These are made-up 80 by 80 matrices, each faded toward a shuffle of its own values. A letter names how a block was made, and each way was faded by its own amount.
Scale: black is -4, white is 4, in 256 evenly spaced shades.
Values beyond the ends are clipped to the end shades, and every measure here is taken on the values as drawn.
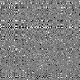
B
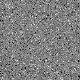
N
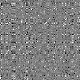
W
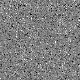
N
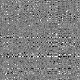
B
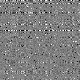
B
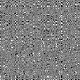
W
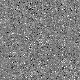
N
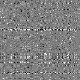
B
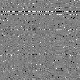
B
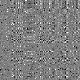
W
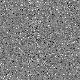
N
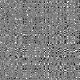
W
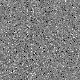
N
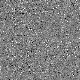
N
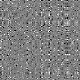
W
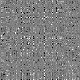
W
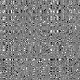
W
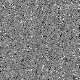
N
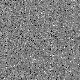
N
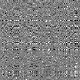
B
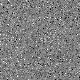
N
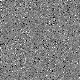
N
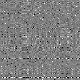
B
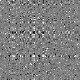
W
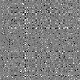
W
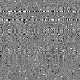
B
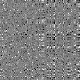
W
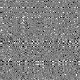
B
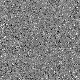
N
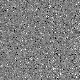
N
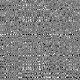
B
